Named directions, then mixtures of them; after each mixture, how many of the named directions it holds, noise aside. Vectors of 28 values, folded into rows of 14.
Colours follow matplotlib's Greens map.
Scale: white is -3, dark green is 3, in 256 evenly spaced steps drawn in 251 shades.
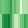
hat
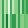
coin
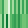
one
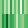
two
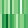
two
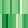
two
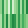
one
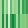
one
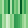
two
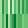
one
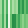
two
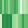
one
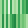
one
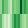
one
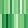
two
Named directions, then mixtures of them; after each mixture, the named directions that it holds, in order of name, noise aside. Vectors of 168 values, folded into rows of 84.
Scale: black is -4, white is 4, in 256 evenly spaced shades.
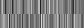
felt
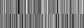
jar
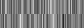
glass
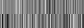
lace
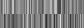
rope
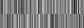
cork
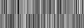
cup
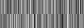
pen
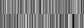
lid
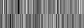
cup, jar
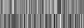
rope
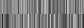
jar, lace, pen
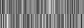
glass, lace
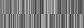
felt, pen, rope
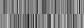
cork, lace, pen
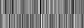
felt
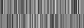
cork
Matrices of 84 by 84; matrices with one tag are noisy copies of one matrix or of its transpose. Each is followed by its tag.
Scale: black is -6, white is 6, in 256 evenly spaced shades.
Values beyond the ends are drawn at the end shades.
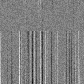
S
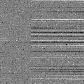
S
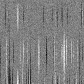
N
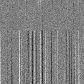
S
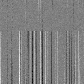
S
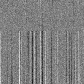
S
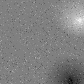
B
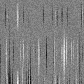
N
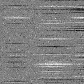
N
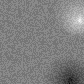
B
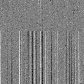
S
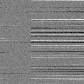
S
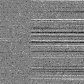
S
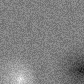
B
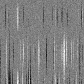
N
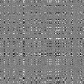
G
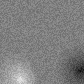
B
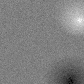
B
